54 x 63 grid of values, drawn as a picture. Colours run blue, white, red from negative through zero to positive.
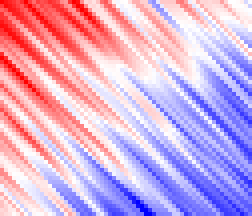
Odd rows or columns: none. Mirror symmetry: none. Lone odd cells: none. Grain: diagonal, down to the right. Slope: up to the top left. Ninth with the highest average: top left.
